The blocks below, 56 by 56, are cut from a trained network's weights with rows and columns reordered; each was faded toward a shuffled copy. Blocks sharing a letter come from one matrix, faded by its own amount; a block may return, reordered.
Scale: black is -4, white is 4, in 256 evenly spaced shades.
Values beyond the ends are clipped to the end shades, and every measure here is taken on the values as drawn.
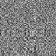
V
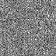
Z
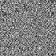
V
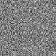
V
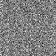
Z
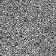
Z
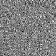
Z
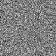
V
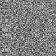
V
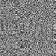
V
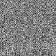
V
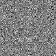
Z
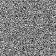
Z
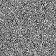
Z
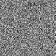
V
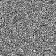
Z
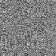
V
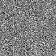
Z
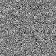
Z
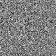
Z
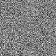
V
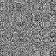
V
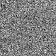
Z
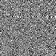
Z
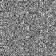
Z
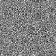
Z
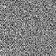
V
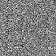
Z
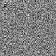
V
